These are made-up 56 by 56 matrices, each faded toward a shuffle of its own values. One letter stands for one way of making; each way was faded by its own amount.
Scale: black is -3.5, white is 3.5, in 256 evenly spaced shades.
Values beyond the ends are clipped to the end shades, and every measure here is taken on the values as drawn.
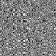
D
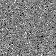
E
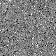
E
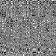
D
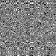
D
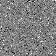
E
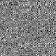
D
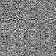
D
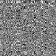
D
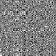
D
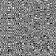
D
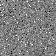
E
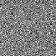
D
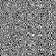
D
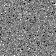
E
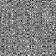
D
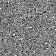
E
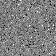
E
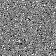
E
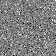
E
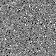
E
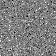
E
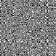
D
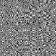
D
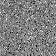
E
